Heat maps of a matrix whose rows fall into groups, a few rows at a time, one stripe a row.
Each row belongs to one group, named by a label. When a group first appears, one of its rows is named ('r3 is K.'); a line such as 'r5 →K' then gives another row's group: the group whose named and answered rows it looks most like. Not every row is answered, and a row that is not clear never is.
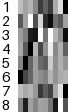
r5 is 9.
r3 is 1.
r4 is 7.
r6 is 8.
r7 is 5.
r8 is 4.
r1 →5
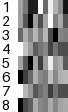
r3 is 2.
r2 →7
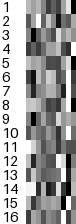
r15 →4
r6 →4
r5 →5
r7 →4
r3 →9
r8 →5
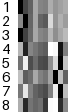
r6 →4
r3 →8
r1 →8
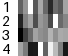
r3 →8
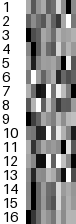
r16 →8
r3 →8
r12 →1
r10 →1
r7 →1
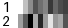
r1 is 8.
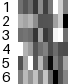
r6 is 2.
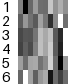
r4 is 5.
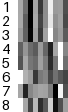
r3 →7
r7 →4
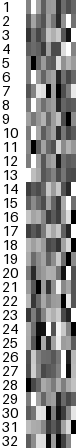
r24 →1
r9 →2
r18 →5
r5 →9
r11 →9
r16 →5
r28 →8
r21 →7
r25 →7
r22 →4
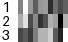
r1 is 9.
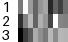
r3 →8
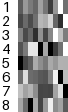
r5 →8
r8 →7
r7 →5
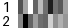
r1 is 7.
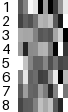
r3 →5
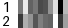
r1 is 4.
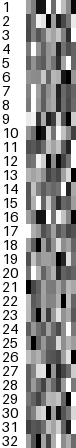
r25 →9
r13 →5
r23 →7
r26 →5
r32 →7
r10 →1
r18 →7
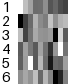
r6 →2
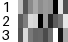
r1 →4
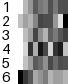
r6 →8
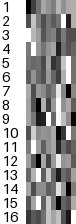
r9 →1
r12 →7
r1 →8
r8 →7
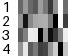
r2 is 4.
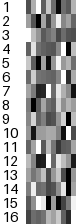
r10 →4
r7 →1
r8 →9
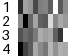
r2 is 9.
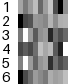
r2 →8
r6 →8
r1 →2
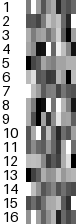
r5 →8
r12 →5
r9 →7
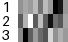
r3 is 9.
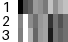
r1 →8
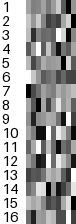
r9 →4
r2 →5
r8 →7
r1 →2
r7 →8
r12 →1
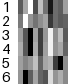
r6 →9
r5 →2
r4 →7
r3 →7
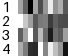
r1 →7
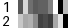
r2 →5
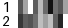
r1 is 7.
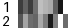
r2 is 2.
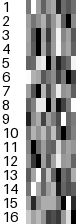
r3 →7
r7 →7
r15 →4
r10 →2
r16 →5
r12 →7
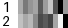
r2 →5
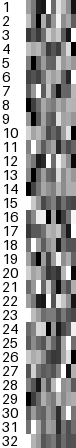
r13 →9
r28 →7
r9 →9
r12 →1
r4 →5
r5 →9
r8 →8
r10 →5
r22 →1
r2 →7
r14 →8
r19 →7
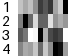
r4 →2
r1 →5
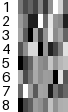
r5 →8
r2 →1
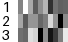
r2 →2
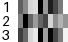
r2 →9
